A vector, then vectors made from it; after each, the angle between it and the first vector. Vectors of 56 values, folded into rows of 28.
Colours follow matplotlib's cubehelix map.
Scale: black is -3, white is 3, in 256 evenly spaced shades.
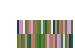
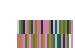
nearly opposite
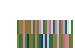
partly aligned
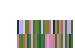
nearly parallel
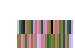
nearly opposite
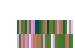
orthogonal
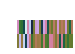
partly opposed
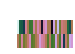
nearly opposite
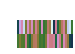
nearly parallel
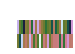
partly opposed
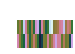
partly aligned
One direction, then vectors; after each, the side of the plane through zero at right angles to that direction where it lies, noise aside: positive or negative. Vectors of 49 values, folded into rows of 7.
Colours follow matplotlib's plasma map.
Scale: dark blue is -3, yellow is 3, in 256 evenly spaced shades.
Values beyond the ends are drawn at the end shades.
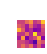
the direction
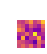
positive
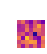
negative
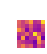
positive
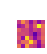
negative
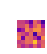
negative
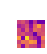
negative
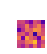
negative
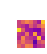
positive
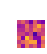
negative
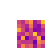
positive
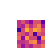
negative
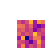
positive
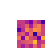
negative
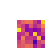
positive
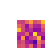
positive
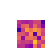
negative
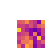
positive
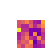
positive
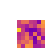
positive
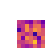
negative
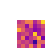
positive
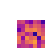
negative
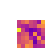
positive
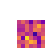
negative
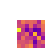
positive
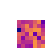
negative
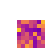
positive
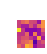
positive
